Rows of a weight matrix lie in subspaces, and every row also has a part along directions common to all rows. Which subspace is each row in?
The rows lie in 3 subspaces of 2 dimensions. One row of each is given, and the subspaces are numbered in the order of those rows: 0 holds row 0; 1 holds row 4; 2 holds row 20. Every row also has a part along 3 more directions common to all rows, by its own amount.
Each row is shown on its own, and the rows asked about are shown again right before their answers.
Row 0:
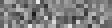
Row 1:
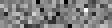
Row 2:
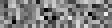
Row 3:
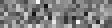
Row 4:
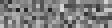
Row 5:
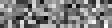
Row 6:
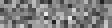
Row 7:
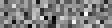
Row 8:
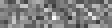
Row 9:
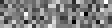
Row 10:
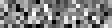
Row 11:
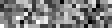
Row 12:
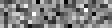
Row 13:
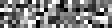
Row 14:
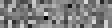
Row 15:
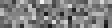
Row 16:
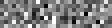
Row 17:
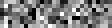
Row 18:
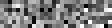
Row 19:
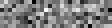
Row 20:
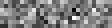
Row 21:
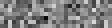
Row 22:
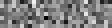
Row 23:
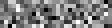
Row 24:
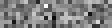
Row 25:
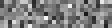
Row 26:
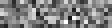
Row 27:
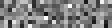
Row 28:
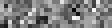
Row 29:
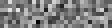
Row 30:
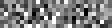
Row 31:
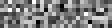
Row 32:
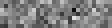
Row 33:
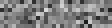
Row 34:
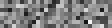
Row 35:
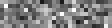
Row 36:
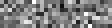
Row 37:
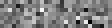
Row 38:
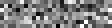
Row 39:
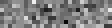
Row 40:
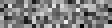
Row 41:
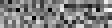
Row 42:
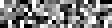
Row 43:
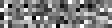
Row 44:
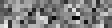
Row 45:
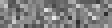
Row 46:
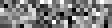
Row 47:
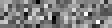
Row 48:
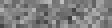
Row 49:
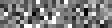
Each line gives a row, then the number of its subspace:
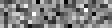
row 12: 0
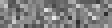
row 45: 0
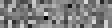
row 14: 2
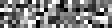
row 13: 1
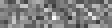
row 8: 0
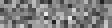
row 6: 2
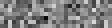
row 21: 2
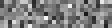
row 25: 2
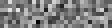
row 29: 1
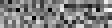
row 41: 1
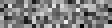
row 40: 1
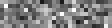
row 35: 2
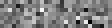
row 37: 1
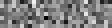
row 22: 2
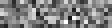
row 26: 2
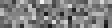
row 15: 2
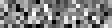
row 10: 0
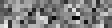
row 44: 2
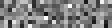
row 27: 2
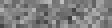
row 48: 2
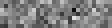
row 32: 2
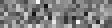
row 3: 0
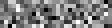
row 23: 0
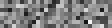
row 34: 1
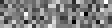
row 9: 0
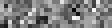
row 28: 2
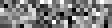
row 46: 2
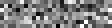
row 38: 1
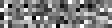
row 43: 1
